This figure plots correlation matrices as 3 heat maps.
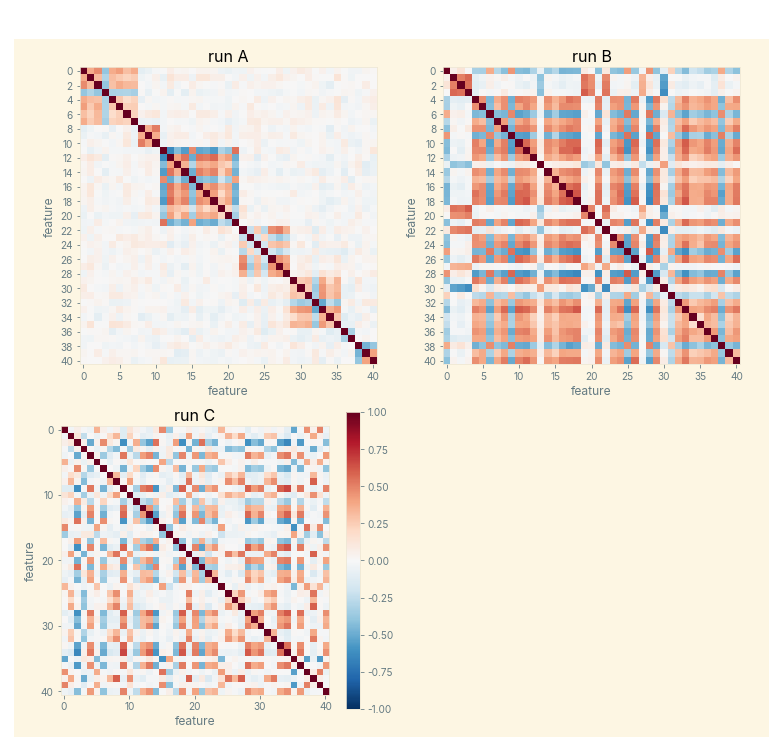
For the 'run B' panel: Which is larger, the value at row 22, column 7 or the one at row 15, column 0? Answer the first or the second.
the first
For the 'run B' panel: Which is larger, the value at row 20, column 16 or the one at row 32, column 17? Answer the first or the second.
the second
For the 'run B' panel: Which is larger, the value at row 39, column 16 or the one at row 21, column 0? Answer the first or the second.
the first
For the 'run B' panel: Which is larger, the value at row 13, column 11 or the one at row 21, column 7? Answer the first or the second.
the second
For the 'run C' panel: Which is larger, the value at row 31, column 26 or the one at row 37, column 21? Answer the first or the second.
the first
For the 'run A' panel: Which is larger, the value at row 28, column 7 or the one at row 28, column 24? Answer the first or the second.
the second
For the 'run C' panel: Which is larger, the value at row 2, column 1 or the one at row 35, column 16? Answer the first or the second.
the second
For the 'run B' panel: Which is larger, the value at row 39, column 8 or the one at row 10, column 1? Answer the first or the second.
the first
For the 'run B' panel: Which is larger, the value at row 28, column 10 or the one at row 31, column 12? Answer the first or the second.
the second
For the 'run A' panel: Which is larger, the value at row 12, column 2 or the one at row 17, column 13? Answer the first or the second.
the second
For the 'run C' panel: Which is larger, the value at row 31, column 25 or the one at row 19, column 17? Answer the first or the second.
the first
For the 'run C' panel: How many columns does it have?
41
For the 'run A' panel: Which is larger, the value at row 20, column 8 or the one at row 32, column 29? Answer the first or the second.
the first
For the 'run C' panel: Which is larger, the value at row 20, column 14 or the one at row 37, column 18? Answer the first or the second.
the second
